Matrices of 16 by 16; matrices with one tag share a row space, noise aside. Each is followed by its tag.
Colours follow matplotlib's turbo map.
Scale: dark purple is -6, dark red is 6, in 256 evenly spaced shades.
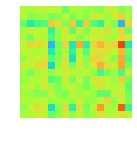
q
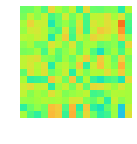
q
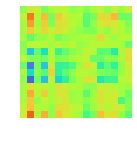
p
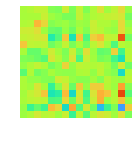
q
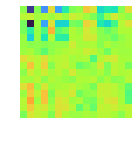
p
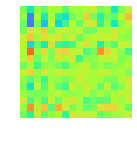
p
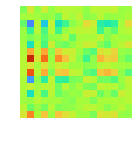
p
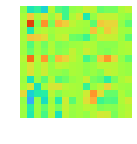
p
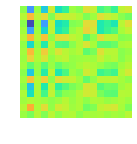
p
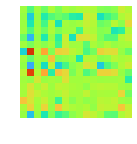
p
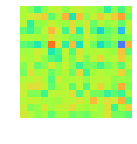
q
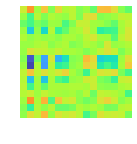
p
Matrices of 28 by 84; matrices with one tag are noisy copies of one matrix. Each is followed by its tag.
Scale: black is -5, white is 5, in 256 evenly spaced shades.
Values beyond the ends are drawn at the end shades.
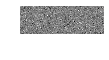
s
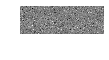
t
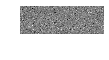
t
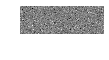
t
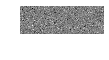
t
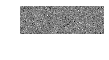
s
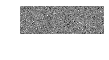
s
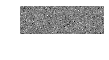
s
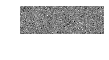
s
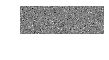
t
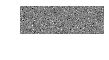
t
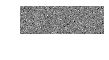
s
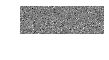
t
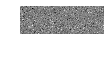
t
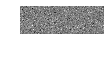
t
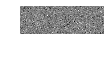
s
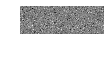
t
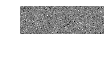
s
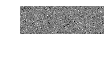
s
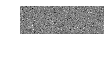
t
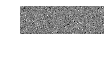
s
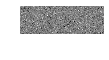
s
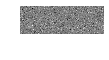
t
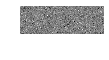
s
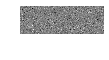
t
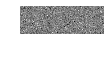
s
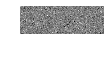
s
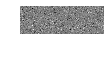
t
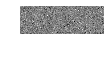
s
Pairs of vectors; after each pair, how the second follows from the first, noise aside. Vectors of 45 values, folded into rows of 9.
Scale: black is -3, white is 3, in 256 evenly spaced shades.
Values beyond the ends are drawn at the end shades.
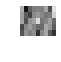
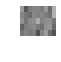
shrunk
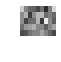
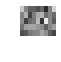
copied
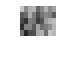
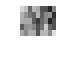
reversed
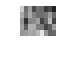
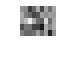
wrapped around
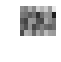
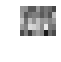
wrapped around
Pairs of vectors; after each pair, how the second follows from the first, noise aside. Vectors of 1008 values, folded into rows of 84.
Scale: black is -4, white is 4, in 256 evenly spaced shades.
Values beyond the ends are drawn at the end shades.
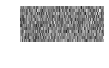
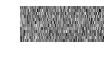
negated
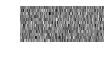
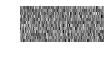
wrapped around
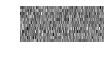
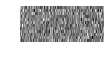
wrapped around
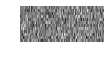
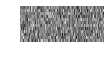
negated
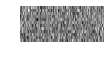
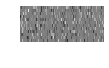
partly zeroed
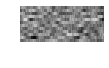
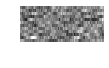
negated
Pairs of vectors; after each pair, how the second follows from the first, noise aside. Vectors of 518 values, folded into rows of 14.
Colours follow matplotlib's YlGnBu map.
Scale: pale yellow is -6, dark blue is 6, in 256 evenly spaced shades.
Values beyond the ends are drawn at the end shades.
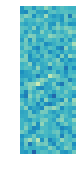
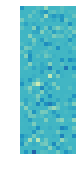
partly zeroed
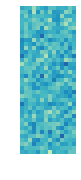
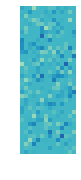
partly zeroed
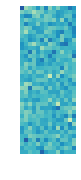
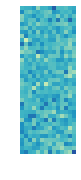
reversed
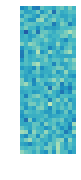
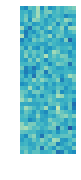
reversed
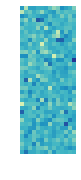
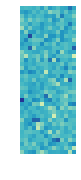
reversed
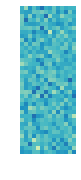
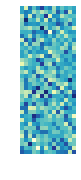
scaled up
